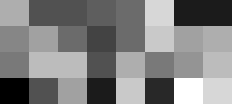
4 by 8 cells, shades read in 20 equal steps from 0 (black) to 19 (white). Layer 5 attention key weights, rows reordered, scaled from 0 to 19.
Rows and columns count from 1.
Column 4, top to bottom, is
7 5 6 2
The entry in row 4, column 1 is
0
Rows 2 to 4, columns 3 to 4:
8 5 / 14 6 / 12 2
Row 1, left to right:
13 6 6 7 8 16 2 2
